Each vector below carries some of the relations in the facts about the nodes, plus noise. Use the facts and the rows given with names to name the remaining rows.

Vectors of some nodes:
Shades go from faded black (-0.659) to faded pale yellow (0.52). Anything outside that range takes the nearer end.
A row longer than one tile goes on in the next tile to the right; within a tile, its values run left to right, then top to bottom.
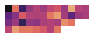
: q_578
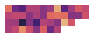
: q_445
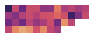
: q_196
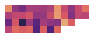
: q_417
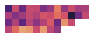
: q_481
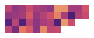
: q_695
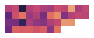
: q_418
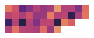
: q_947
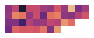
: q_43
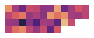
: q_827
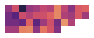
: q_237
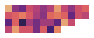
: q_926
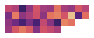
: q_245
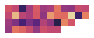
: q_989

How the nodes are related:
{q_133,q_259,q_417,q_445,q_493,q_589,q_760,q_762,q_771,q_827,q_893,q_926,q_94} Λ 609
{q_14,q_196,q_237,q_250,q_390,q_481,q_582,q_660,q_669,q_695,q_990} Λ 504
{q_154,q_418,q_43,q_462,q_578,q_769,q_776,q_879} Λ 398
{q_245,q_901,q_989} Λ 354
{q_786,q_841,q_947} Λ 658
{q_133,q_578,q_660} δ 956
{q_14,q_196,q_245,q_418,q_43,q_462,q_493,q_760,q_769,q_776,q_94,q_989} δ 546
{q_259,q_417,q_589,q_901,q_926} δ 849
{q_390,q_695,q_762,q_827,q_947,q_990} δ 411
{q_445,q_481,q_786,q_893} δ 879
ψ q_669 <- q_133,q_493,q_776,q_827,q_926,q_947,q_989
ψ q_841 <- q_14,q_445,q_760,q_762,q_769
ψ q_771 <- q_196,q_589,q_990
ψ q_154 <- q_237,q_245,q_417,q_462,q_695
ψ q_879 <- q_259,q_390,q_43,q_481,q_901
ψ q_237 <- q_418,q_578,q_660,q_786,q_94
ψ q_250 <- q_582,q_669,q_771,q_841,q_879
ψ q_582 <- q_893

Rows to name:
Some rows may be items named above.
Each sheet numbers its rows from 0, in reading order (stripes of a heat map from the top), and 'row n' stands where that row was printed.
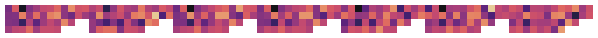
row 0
q_154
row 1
q_245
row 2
q_154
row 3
q_154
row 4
q_841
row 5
q_879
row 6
q_776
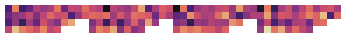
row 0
q_786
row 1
q_771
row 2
q_578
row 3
q_901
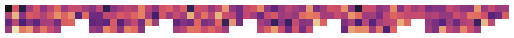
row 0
q_901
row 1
q_237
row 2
q_669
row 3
q_94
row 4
q_760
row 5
q_390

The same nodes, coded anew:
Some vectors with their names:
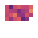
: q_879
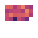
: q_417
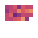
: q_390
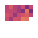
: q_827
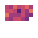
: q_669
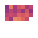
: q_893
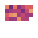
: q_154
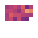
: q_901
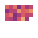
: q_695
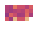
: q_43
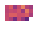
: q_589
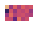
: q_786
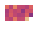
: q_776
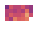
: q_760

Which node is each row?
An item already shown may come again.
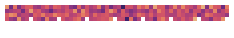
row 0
q_154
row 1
q_771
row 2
q_762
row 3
q_245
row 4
q_841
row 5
q_660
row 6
q_776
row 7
q_578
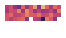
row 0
q_762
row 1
q_237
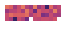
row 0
q_417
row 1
q_947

